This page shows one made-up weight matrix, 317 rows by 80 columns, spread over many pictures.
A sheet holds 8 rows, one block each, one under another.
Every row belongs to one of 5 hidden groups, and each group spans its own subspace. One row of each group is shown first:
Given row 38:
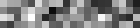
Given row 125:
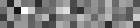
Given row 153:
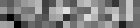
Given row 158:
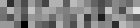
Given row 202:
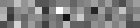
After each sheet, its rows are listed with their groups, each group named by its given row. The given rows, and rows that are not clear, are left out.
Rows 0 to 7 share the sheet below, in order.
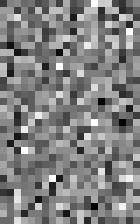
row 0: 38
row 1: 153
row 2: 202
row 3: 38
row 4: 202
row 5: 125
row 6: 38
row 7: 202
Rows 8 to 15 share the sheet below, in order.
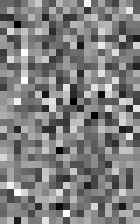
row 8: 153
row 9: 158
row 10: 158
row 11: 38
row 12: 38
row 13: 125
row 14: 153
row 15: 202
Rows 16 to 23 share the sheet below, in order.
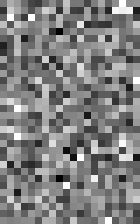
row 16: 202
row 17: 125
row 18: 125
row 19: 153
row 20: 153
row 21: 158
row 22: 202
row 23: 125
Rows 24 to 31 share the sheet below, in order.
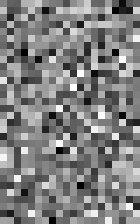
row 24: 202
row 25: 158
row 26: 158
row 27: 153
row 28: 158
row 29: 125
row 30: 38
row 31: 153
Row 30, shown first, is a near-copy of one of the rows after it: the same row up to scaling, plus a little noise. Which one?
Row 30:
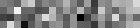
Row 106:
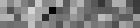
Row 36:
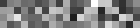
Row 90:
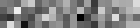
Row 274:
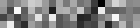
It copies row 90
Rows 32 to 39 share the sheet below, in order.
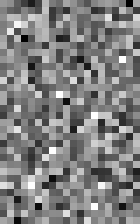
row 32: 153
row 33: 125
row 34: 158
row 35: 202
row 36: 38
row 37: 38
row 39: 202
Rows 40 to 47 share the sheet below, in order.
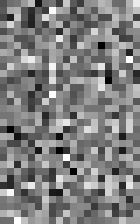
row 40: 38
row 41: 38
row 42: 153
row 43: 38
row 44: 153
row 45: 202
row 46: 153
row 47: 153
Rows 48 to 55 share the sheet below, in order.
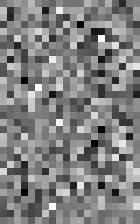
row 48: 202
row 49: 38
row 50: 158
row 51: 38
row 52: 38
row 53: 38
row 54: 158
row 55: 38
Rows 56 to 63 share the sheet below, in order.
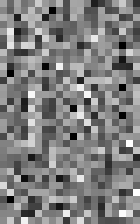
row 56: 38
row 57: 202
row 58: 202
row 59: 158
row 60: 158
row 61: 153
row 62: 125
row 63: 202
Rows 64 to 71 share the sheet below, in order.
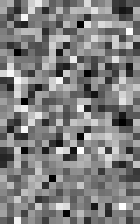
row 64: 202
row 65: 153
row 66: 153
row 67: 202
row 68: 202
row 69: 125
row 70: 38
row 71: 202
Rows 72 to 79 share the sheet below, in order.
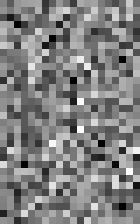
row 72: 153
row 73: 38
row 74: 158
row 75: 158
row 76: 158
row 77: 158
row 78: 153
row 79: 202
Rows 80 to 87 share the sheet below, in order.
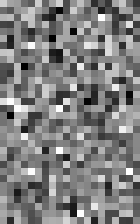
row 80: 38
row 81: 153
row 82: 125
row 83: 153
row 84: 202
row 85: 202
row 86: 153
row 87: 158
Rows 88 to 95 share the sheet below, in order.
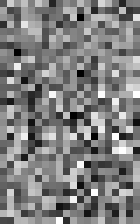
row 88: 158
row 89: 153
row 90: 38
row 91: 38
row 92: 158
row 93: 202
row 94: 158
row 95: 153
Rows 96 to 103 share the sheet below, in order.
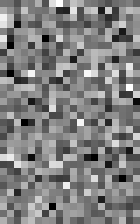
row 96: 125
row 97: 202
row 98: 153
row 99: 153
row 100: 125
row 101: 153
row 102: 202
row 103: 38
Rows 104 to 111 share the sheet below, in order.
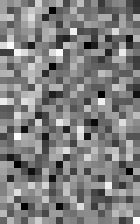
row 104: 38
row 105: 153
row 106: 38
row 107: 38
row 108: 202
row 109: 153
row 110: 153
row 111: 125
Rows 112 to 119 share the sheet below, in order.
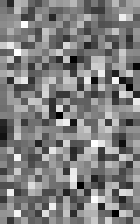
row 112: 202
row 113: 153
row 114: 158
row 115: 153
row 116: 125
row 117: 38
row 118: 158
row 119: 38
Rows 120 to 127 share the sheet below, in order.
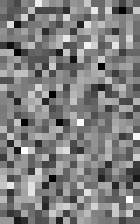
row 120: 202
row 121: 153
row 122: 38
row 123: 38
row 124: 125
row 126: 38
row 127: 153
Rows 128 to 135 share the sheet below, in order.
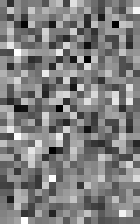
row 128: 158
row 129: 153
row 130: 153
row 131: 153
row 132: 153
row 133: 38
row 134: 38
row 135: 202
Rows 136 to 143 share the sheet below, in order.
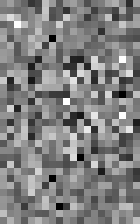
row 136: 153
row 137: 38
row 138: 158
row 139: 202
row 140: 158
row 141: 158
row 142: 38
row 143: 125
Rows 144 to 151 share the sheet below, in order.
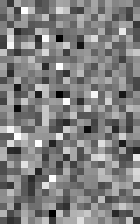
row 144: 125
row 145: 202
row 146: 202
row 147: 202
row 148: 153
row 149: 158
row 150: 38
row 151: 38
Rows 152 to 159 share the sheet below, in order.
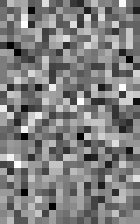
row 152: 158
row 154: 153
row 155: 158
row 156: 202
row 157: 153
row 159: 38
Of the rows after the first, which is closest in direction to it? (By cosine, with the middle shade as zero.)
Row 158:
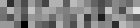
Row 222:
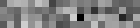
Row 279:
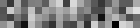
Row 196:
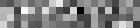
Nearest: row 279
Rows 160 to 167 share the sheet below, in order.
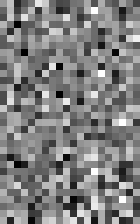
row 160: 202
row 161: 158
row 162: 38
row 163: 202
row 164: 202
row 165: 153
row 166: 38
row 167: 158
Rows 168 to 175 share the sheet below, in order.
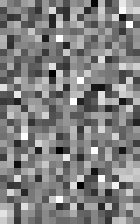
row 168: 38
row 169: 202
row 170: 38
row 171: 38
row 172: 158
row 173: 202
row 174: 38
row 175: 125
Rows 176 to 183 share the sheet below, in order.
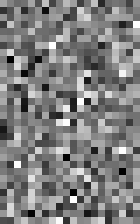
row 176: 125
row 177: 38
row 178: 202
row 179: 158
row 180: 125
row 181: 202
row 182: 158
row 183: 153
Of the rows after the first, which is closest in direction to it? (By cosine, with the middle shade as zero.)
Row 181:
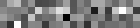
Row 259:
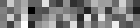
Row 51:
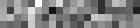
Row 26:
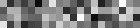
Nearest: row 259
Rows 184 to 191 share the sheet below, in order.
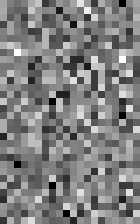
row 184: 158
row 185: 153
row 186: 158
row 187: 38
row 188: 158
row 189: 153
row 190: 38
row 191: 158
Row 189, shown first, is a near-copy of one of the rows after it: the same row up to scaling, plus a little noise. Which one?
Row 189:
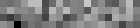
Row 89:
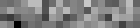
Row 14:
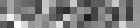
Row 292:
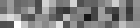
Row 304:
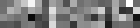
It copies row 89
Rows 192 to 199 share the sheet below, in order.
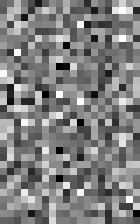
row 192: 202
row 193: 202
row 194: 125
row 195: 202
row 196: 125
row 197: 202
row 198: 202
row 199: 153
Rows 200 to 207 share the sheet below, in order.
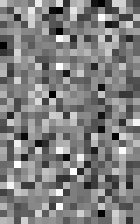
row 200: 38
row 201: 125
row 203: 38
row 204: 158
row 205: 202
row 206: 153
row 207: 38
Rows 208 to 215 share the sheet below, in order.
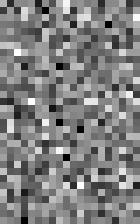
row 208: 125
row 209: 153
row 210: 125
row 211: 153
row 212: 202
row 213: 202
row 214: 158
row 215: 158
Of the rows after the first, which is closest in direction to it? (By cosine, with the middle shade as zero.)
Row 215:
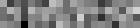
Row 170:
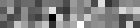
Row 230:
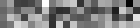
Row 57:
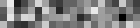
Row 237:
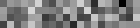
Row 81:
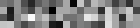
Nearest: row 170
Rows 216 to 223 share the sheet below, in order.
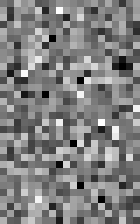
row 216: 202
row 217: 38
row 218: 202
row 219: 125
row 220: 38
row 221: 153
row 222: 158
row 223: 38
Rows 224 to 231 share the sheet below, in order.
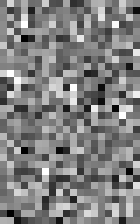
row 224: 158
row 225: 125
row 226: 153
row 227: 158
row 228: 158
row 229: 125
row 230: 153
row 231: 153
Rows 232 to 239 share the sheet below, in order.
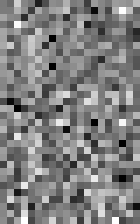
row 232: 202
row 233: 38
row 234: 38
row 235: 153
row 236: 202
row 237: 158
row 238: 202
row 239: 158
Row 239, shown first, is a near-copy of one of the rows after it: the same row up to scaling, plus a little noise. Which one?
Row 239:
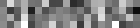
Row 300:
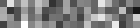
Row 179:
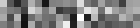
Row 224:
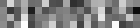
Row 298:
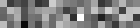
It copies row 224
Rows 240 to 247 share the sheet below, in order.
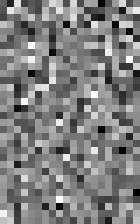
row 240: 158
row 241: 153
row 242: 153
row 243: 202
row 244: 38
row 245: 202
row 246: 125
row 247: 125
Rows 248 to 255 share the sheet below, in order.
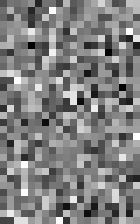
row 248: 38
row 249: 153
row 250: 153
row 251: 158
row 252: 125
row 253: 202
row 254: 158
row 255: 153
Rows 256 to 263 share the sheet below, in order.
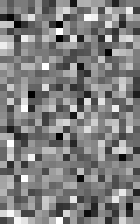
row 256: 153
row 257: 125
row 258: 125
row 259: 158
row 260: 153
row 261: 202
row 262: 125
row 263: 153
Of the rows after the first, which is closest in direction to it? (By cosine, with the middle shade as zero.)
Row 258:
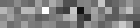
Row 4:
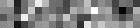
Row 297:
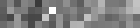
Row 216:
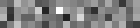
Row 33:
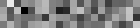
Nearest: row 4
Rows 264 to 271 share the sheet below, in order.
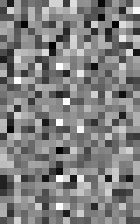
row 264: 158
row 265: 38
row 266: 202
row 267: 202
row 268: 202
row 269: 125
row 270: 125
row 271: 202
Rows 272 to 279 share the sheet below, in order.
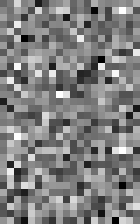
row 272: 202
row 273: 125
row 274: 38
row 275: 125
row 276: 153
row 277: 202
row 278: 202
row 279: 158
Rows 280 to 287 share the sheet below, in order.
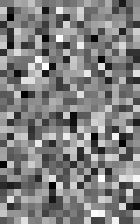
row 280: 202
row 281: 202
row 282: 38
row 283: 125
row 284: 158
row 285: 158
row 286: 38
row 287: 158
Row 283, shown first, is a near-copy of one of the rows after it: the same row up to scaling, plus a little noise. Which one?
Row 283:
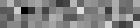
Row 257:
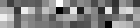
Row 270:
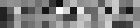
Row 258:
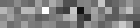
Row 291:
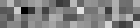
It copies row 291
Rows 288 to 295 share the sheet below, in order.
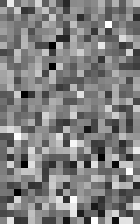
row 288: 125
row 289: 38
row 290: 38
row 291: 125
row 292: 153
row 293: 158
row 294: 153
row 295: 158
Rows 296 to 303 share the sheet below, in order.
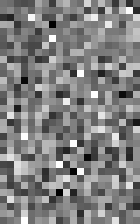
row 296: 153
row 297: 38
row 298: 158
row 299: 202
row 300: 158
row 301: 153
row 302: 153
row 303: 158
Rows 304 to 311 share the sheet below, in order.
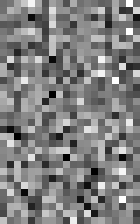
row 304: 153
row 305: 153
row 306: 158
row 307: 38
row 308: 153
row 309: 202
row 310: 38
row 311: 158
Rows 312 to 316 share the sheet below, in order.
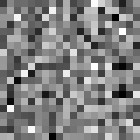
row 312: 38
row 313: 158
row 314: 202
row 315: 202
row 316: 153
